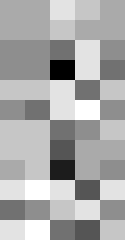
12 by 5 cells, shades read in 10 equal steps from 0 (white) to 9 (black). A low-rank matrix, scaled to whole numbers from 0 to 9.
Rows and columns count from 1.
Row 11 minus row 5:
3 2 1 -4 2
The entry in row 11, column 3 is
2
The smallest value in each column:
1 0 1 0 1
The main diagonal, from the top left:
3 3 5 1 2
